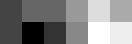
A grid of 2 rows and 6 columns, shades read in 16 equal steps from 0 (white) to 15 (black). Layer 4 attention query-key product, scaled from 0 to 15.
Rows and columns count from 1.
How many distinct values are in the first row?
5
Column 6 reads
5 1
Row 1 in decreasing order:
11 9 9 6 5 2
